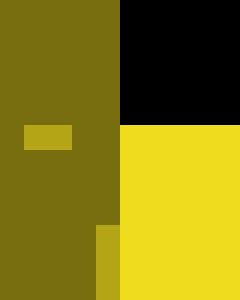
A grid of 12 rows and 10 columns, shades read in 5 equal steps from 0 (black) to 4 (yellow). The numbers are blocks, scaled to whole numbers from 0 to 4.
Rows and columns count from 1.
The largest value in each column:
2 3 3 2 3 4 4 4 4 4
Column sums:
24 25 25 24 27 28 28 28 28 28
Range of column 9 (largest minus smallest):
4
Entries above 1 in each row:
5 5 5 5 5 10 10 10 10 10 10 10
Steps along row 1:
same same same same down same same same same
